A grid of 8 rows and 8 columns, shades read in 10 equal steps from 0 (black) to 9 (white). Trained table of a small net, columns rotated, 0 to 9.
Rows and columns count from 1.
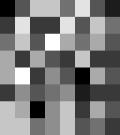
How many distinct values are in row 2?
5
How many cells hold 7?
10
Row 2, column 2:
8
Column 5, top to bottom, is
4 8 6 2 3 5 7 7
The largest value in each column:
7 9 7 9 8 8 7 4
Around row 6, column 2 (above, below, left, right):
9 6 2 3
